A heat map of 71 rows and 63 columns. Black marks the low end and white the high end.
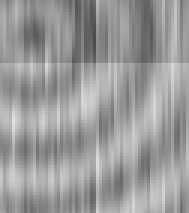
A horizontal seam about 30% of the way down splits the table, and the bottom part is higher. The ninth with the lowest average is the top middle. On average the colour sits 60% of the way up the scale. Rings spread out from the top left.
